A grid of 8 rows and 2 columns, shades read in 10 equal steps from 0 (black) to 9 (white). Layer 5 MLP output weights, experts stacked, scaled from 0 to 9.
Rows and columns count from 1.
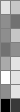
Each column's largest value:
9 8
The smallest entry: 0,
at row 8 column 1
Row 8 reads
0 2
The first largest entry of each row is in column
1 1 2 2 2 1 2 2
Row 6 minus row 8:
9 6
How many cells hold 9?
1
